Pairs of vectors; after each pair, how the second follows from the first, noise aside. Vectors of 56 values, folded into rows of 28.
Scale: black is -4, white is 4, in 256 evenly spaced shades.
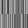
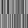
copied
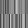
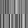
copied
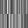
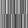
shuffled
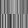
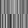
copied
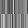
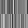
copied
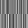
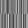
copied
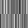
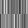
copied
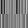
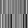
reversed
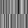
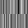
copied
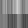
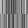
shuffled
